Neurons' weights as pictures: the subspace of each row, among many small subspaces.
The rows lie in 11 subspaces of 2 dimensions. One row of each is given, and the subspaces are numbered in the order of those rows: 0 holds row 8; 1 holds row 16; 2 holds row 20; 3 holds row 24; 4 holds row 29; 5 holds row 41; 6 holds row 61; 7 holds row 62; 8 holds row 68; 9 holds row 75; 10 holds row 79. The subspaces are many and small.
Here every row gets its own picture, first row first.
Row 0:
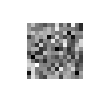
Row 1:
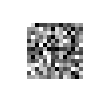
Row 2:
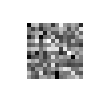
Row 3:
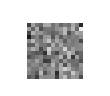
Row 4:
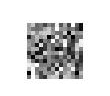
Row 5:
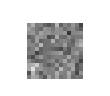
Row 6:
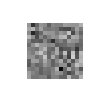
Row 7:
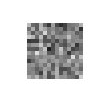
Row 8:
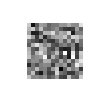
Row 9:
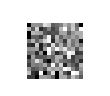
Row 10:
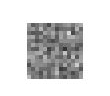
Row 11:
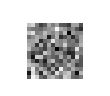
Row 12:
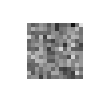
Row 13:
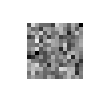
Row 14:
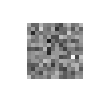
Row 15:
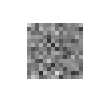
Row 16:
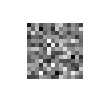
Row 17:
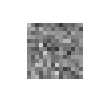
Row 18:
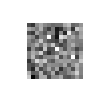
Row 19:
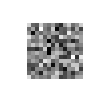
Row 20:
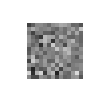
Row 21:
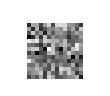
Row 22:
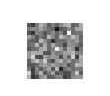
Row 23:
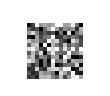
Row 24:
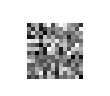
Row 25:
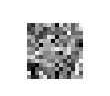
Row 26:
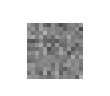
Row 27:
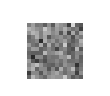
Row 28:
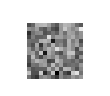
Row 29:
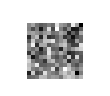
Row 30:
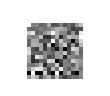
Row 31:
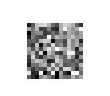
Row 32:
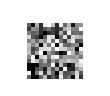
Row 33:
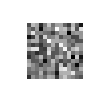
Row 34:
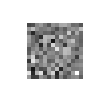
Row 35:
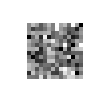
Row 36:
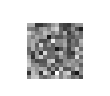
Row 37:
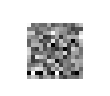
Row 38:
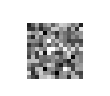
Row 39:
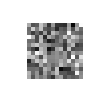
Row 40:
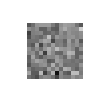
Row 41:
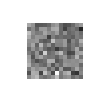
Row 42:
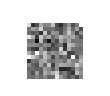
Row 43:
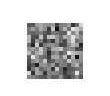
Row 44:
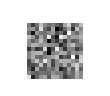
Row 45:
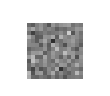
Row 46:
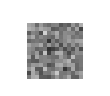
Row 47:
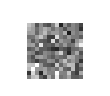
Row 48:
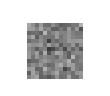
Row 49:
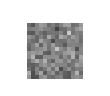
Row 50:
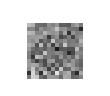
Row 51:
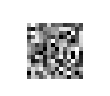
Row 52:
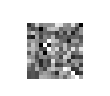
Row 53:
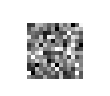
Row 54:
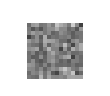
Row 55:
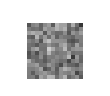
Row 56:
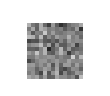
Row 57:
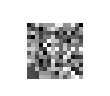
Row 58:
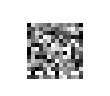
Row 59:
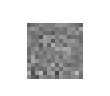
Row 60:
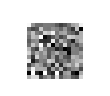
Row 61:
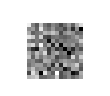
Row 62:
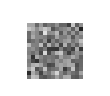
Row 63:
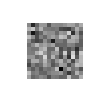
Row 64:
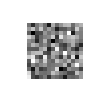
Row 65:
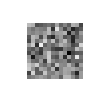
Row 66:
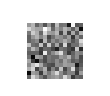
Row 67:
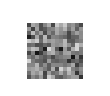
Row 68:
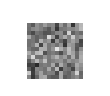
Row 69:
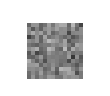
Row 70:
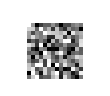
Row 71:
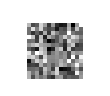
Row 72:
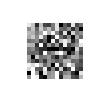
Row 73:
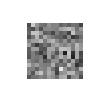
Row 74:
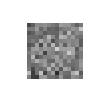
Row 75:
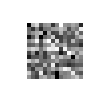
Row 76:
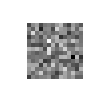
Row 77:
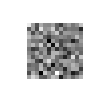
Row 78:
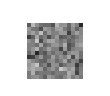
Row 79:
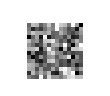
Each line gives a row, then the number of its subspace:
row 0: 8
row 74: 6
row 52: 4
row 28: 5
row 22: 6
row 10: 2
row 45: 2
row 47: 9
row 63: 0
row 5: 9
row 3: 5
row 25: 9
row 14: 1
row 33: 6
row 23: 4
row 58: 0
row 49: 6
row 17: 10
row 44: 1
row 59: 2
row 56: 3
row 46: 7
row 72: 8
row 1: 4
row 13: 9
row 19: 1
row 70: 10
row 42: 9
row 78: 9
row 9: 5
